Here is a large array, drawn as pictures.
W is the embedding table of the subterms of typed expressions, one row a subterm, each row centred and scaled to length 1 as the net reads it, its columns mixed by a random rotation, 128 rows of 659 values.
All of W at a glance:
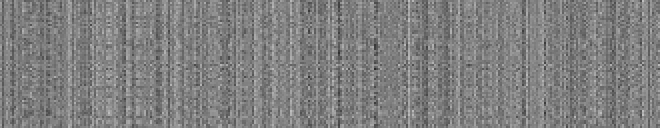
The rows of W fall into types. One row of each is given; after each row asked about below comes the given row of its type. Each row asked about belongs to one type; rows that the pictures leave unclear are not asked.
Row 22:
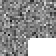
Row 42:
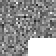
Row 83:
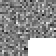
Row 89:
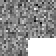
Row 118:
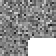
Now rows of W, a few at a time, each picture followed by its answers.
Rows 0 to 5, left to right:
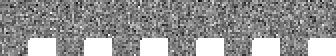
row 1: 89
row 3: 22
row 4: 89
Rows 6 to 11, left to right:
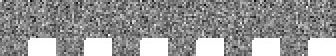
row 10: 42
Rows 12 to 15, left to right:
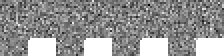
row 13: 83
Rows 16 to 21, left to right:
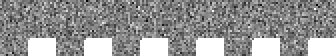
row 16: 22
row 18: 42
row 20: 89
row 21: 89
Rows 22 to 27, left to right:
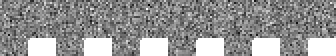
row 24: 89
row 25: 83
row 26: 118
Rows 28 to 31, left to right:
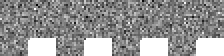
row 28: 89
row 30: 42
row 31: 42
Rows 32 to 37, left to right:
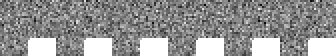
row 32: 42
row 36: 89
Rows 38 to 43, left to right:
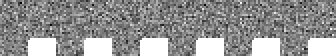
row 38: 118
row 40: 118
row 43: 83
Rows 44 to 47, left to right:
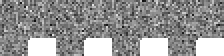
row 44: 42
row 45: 118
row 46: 22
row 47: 118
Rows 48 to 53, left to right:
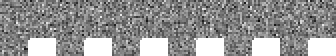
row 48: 83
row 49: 118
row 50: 42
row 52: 42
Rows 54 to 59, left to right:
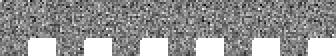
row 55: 83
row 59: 89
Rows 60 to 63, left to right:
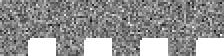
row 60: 118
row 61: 42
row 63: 89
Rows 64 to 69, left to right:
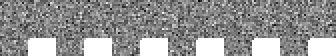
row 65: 22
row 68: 118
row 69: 118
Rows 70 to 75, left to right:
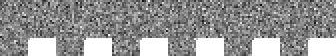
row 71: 89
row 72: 83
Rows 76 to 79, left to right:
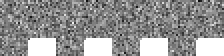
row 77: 42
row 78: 22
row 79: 22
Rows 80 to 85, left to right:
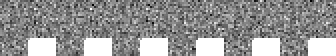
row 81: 89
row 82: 89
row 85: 83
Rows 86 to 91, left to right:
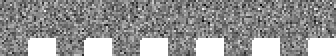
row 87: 118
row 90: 89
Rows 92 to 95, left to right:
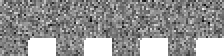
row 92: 118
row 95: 89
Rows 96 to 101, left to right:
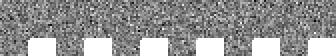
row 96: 118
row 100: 42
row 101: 42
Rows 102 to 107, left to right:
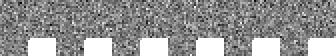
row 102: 118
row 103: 83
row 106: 42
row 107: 89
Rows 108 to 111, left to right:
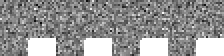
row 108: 89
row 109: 83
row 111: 89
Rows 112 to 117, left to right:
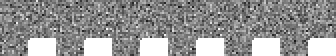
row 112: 83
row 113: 83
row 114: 89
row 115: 83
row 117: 118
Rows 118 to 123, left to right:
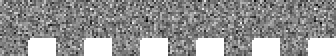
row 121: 83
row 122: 42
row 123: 89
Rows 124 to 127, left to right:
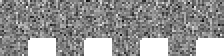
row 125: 22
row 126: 22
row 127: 42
